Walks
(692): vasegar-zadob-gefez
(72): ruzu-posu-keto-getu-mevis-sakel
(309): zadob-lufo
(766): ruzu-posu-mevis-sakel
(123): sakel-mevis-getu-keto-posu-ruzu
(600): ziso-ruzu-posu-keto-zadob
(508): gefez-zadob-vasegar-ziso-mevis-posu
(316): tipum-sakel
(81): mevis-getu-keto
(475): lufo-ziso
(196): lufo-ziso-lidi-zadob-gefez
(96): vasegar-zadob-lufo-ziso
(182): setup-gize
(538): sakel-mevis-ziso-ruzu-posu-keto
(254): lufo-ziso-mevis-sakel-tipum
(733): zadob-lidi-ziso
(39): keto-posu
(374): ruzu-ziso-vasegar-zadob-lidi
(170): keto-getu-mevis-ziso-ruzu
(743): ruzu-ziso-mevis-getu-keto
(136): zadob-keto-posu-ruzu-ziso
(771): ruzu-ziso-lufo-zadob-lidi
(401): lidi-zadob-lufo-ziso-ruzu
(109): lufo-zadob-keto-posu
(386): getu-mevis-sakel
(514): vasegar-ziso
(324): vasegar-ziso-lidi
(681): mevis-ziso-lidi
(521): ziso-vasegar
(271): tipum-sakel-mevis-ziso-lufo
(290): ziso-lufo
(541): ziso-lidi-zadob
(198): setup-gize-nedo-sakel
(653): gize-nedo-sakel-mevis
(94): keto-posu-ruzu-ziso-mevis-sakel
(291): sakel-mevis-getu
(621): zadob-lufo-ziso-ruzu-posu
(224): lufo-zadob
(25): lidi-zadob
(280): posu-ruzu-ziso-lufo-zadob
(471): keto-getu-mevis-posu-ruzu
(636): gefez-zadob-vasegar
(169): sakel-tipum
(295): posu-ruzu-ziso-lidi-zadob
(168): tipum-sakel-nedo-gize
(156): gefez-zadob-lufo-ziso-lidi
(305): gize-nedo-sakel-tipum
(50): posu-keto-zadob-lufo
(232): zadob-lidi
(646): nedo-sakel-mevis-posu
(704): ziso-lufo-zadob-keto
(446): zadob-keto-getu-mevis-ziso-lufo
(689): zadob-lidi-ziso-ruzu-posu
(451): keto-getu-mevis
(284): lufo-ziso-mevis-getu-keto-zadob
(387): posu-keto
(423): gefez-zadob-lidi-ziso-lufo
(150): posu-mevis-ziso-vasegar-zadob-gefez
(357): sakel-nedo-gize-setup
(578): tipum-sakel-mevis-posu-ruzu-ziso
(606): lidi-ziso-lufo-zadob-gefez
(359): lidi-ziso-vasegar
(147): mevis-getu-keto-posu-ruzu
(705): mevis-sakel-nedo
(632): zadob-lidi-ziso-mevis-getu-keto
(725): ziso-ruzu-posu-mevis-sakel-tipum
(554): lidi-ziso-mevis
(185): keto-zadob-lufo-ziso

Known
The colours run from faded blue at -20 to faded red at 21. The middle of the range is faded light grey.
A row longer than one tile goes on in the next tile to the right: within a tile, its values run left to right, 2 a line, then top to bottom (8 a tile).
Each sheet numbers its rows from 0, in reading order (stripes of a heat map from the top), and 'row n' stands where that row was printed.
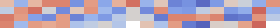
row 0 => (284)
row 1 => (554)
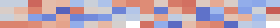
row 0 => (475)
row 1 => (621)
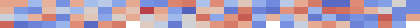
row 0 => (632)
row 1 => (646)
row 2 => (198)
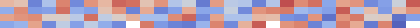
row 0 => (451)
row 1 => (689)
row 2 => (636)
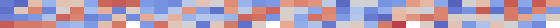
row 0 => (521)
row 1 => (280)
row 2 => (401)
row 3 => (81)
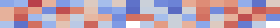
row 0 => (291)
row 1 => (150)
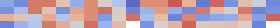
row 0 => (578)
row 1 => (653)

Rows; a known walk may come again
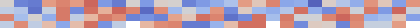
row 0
(150)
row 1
(359)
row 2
(681)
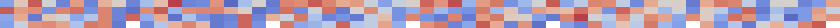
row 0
(357)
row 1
(198)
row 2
(224)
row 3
(636)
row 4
(123)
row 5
(401)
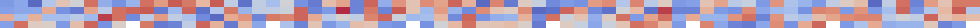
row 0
(280)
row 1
(309)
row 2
(147)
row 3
(653)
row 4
(646)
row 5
(689)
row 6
(471)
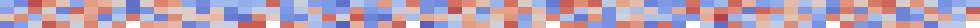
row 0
(271)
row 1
(606)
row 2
(541)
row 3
(578)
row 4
(156)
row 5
(291)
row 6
(621)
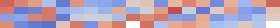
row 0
(232)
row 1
(284)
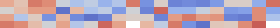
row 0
(196)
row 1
(554)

